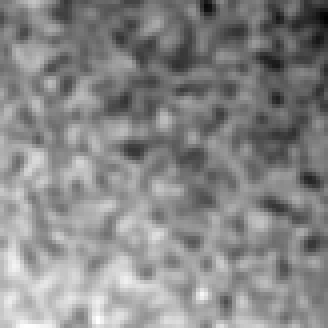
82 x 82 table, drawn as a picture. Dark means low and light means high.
The bottom left is the ninth with the highest average. The texture is blotchy. Values rise toward the bottom left. No lone cell stands out from its neighbours.
